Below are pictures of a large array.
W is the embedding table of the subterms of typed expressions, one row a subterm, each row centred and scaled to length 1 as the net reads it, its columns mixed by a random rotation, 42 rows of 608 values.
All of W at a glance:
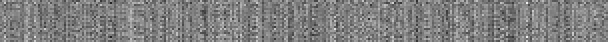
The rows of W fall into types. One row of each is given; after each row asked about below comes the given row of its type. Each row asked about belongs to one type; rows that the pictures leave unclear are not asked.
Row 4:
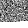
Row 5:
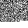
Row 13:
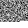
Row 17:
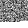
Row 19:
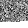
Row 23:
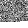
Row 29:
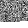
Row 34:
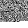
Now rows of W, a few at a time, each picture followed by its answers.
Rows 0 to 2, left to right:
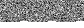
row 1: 13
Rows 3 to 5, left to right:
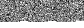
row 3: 19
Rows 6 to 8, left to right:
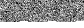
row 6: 34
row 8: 5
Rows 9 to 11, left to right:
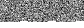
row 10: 17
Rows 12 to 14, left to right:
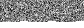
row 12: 19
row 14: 17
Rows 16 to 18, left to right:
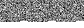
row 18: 13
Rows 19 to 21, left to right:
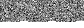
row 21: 17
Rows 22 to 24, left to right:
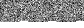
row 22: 5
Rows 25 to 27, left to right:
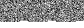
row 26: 5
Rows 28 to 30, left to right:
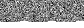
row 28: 29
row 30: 13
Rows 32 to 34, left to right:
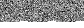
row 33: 17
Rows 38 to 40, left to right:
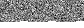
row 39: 13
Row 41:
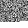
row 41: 29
